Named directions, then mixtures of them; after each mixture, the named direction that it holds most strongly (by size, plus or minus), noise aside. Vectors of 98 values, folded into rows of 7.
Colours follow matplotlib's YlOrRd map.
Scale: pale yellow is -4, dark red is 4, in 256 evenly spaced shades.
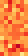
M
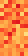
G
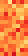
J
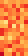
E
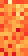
J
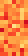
J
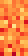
E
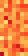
M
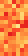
J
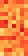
E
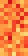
G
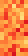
J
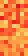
G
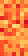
G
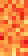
J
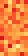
M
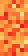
J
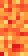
M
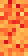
G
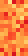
J
